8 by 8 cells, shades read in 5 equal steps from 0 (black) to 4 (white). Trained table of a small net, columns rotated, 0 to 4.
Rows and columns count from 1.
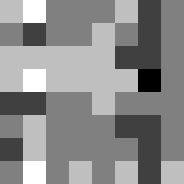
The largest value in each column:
3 4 3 3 3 3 2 3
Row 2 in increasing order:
1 1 2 2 2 2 2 3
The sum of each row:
19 15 19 21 15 15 15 20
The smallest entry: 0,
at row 4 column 7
